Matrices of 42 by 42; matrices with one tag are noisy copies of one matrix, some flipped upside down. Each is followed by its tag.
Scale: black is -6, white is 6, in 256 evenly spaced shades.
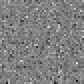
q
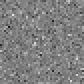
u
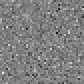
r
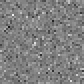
u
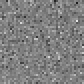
q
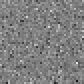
q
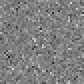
u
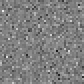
r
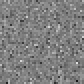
q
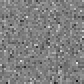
q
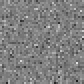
q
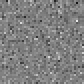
q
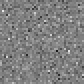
r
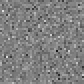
r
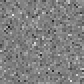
u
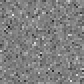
u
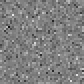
u
